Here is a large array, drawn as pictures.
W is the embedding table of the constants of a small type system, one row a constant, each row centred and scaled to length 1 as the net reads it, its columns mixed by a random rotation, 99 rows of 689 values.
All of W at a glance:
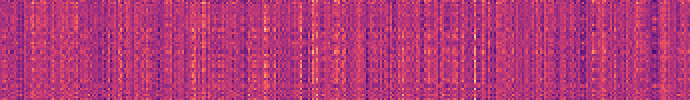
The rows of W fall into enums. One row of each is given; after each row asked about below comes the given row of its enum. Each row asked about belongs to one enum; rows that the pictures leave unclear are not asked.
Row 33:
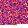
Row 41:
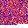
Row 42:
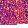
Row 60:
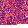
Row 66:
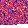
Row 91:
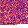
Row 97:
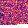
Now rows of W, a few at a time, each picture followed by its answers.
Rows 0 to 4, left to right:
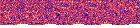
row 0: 91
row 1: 91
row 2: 97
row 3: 97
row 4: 66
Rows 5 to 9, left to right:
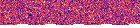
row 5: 91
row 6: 97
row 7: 66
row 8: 91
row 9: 41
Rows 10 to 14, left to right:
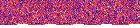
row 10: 41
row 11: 91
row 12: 91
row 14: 60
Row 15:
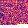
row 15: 97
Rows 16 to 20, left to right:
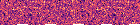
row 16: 66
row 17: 97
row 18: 42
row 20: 97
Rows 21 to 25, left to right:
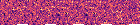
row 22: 66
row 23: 97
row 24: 97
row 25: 91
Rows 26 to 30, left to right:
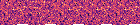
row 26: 66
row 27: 97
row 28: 66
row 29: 66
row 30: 66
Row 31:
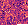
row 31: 60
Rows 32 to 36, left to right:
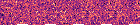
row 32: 97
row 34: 91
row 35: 60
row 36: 60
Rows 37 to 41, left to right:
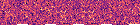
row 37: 60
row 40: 91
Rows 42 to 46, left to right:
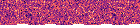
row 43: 97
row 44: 41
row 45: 91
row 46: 97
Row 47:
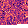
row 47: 60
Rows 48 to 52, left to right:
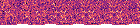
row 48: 60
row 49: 33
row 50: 91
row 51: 91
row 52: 91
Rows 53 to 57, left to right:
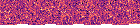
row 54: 66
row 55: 60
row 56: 60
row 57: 42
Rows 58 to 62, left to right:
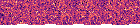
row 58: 97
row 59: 33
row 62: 66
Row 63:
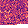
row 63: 91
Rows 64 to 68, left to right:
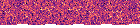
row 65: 66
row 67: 60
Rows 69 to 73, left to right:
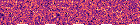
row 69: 97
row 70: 60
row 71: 97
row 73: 91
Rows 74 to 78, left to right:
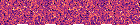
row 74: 66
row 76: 66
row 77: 60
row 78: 33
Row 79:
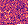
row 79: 91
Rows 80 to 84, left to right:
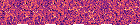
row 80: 60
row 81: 60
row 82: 66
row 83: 91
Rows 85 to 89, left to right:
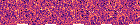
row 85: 42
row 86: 66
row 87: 42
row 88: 60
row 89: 60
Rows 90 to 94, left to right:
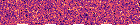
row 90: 42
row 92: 66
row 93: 97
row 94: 33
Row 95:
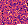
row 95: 33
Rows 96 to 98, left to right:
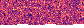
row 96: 66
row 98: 60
